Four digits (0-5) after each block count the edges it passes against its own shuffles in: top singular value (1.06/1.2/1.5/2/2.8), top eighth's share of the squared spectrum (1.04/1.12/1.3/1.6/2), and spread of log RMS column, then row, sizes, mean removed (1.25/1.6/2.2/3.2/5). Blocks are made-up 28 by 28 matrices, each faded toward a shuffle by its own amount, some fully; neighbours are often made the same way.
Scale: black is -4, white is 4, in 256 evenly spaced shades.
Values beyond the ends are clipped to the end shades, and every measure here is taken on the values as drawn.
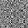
3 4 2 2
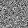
0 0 0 0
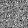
0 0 0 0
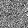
0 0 0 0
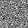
1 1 0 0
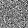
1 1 0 0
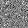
0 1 0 0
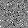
1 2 0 0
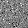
0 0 0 0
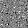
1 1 0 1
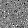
1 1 0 0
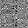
3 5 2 1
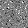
1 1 0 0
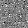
2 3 0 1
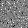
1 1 0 0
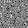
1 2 0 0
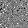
1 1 0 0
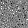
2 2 0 0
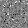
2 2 0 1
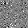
2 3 1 1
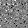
2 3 0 1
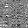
3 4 2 2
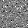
1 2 0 0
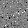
0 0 0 0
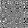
3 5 2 2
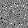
1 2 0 1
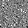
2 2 0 0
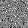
1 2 0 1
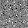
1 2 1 0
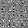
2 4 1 1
